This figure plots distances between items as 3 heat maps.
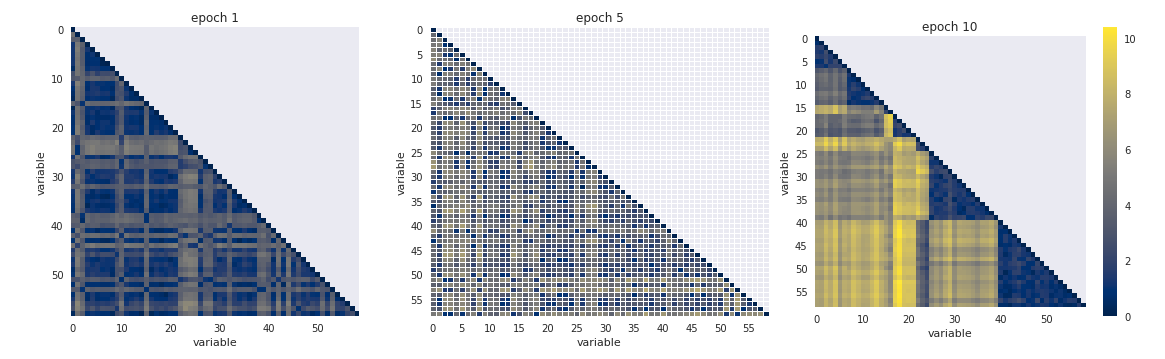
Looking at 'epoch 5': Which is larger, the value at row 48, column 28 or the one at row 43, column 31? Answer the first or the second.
the first
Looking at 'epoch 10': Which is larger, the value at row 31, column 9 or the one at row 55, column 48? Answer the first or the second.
the first
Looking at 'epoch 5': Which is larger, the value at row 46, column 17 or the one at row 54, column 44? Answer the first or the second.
the first
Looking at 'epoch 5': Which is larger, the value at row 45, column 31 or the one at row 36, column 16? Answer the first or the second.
the first
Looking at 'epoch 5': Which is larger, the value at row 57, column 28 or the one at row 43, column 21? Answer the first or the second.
the first
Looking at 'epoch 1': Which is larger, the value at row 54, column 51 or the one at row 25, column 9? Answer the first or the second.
the second
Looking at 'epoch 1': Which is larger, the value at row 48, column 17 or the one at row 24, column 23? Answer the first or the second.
the second
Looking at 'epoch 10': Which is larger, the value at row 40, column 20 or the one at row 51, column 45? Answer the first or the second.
the first
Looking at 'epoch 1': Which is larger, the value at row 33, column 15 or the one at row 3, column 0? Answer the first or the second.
the first
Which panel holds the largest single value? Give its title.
epoch 10
